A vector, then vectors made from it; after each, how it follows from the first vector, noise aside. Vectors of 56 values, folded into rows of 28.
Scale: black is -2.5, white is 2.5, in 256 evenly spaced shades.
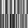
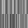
shrunk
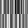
wrapped around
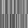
shrunk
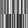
wrapped around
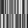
wrapped around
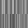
shrunk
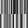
reversed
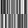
wrapped around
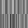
shrunk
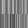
shrunk
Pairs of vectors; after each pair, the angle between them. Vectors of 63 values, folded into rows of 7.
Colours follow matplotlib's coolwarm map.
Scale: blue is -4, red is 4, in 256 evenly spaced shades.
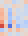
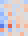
nearly opposite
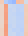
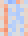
nearly parallel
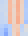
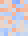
orthogonal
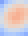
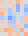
partly opposed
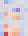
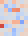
partly opposed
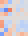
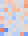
orthogonal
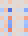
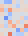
partly opposed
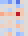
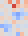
partly opposed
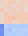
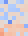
partly opposed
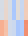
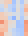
nearly parallel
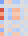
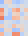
nearly parallel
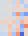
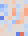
partly opposed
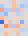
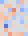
orthogonal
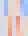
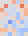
partly opposed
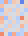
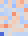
partly opposed
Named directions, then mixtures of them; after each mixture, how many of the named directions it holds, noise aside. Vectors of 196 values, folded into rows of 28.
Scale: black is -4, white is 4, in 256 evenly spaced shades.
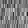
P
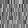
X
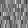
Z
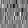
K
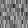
two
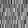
three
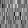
two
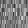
two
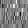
one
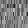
three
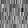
three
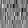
one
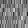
three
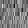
three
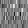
one
